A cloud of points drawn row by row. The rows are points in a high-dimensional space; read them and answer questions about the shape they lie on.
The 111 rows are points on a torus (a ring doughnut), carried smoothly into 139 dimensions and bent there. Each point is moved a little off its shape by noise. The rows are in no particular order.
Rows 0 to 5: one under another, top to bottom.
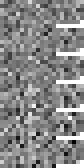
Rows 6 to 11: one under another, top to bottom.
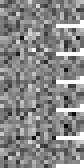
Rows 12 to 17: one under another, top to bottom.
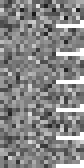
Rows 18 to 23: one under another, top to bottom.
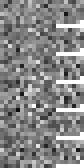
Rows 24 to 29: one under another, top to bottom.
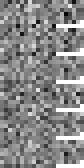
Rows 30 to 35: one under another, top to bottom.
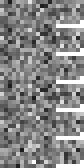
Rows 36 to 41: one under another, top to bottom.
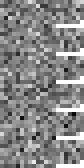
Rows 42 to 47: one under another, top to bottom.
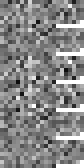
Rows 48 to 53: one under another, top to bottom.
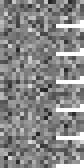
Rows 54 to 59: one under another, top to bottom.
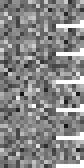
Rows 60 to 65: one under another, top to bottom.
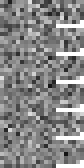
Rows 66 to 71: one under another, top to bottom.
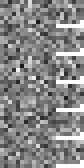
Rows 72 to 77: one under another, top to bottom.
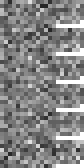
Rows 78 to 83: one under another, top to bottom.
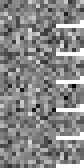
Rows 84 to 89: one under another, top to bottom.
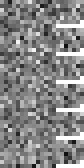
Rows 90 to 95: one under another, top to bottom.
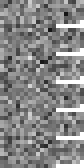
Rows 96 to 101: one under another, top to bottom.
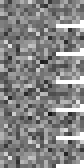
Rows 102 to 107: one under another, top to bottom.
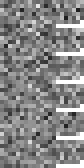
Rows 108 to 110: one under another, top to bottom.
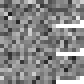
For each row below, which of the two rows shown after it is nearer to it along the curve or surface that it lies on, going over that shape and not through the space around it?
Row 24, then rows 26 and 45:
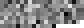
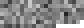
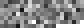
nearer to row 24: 45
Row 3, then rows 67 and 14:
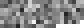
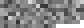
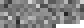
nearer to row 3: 14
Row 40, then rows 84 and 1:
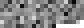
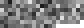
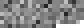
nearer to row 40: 1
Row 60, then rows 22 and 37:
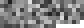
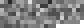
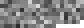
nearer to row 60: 22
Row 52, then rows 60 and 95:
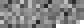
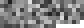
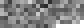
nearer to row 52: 60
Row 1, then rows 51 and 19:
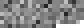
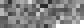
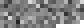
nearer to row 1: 19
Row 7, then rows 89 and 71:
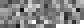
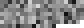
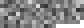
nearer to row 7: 89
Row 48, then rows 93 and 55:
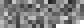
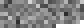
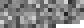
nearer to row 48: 55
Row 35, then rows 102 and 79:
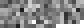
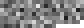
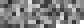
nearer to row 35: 102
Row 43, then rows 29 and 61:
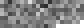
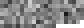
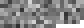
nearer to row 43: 61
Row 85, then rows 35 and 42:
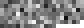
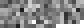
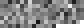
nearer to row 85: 35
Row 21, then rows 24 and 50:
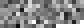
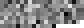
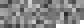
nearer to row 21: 24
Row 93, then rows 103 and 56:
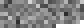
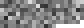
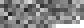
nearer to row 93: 103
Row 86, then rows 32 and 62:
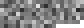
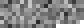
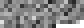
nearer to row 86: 32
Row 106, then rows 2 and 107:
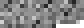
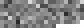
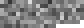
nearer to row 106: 2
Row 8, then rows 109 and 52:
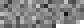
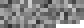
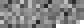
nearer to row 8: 52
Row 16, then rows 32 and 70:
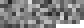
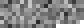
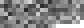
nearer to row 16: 32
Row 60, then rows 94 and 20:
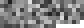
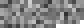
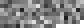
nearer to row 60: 94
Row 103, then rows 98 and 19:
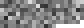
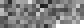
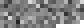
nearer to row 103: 19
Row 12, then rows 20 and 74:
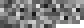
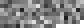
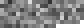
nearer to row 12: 20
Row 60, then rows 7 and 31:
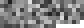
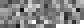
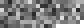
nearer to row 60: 31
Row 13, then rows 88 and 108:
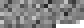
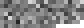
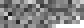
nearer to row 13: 88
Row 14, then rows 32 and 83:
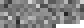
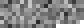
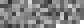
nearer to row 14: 32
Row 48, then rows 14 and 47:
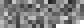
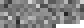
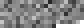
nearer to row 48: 47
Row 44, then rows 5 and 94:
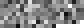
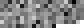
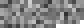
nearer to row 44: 5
